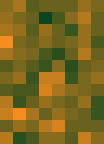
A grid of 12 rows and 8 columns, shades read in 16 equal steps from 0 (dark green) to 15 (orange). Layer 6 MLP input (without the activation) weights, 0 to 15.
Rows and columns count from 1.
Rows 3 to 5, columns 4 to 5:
9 6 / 8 6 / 4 2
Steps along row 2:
down down down up up up down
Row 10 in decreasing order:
15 12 10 9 7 6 6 3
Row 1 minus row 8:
3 6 1 -7 -4 -2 2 1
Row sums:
57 51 57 62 54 43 62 57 54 68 64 58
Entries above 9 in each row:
1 1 1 1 2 0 2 2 1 3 2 2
